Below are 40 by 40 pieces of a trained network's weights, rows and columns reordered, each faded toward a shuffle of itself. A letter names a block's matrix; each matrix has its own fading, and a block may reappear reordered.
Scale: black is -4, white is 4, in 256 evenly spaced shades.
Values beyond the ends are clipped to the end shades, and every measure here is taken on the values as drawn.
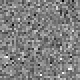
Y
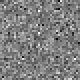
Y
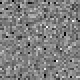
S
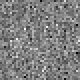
Y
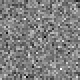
Y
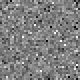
S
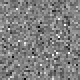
S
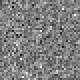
Y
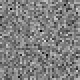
Y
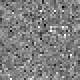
S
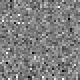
S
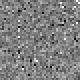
S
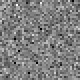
Y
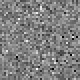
Y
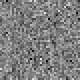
Y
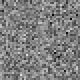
Y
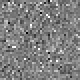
S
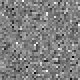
S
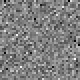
Y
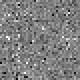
S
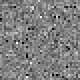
S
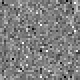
S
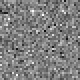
Y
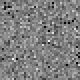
S
